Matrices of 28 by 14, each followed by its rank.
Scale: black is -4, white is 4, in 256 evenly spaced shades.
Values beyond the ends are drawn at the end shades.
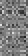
three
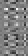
two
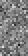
full rank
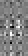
two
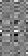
two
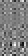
two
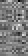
three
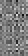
three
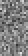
full rank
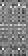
three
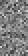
full rank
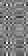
two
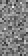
full rank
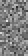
full rank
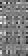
three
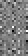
three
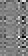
two
